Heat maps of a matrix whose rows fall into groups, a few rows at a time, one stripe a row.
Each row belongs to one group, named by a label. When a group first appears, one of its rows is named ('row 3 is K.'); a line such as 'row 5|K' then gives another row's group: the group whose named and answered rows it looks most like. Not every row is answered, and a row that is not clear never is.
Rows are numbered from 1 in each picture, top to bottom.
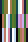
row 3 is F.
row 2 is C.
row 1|C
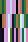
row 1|C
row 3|C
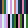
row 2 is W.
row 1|F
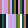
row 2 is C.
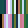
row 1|C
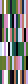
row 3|C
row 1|W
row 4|W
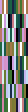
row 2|W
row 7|F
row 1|W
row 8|C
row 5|W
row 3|F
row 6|W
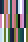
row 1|C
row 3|W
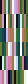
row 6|W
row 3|C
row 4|C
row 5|F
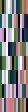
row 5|C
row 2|F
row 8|F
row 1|C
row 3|F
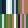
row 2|F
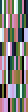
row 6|W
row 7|C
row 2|F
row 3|W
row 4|C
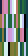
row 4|W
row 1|F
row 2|F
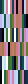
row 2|F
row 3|C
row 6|F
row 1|C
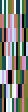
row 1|F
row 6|W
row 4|C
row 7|F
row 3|F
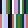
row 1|F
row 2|W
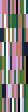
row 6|F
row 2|W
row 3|C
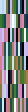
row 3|W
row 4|W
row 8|F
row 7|W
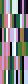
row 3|F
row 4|F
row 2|C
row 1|F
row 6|W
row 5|W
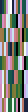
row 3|F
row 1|C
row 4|W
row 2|C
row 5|C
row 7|W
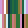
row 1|W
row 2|W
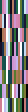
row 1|W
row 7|F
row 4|C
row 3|C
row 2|F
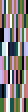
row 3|C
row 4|W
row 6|W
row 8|C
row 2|C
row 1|F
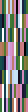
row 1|C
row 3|F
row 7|F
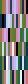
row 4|F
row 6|C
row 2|C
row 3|W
